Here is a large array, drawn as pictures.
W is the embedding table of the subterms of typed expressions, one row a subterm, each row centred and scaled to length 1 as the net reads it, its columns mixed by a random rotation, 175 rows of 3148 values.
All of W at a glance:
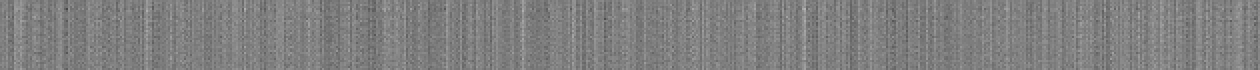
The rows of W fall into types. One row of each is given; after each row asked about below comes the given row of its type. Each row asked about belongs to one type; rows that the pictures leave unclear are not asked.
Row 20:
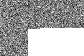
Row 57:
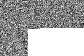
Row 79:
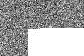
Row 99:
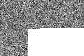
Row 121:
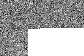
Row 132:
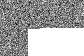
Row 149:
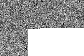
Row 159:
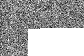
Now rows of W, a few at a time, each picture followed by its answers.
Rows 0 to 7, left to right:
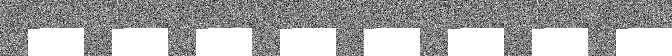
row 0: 20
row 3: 149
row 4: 79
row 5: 57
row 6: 57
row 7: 132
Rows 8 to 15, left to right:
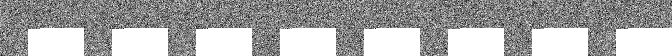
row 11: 79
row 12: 159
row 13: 57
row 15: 121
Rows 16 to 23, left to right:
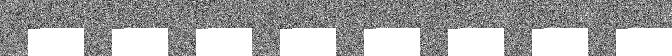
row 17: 57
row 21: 79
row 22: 132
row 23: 132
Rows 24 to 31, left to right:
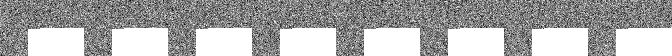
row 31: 121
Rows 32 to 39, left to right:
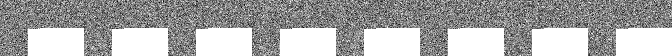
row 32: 79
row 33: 99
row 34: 20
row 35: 159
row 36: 121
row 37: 79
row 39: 121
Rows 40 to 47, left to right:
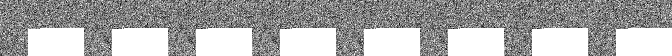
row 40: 121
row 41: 149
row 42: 149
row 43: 149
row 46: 79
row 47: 132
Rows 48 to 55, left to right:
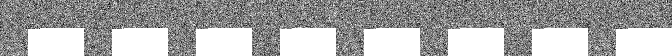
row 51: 132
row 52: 57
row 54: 57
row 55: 99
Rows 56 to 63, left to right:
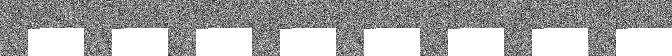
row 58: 121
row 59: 132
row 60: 149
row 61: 20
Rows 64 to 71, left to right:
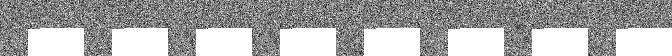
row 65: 57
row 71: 121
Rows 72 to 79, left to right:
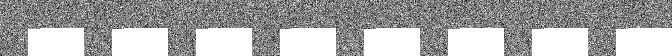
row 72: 121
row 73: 149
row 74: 159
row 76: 99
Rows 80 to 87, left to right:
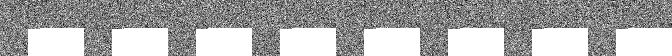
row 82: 20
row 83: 57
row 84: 20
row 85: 132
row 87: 57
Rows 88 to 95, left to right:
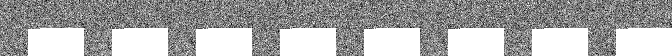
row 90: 149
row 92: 79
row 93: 159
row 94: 121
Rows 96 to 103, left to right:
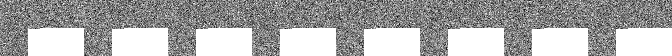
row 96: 132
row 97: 121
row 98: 149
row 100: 149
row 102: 57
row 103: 20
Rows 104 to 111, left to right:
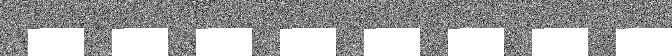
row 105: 121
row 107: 121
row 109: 20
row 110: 121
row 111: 79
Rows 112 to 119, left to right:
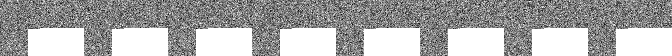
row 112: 132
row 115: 132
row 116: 57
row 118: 57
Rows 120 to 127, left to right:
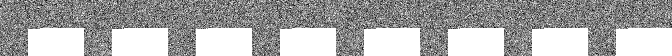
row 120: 132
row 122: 79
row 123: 132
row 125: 79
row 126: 121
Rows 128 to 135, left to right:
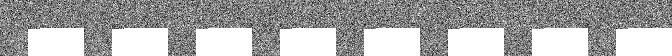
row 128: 121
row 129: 159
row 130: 57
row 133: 132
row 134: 57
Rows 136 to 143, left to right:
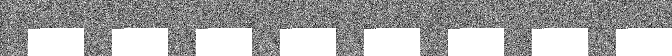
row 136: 159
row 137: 57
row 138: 57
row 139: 149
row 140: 159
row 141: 132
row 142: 79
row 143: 149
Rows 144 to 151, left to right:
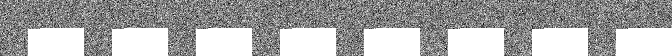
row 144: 121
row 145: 132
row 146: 132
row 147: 20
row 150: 121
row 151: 159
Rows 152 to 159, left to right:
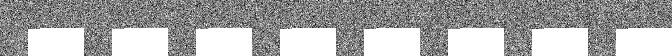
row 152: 121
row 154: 20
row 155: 149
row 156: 132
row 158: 99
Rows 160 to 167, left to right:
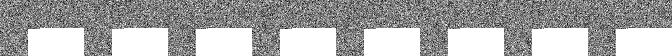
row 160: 20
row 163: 20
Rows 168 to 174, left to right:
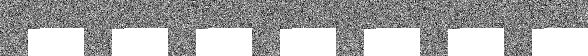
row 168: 20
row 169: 159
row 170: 57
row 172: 99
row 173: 57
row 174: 132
